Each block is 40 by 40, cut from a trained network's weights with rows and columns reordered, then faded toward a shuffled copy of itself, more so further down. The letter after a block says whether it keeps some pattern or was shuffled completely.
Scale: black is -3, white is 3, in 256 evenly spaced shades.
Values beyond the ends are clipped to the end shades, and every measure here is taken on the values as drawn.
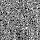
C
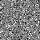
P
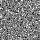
P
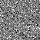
P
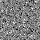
P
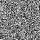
C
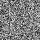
P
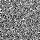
P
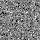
P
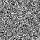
C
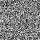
C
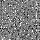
C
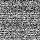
C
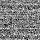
C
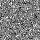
P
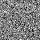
P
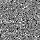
C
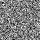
P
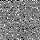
C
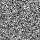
P
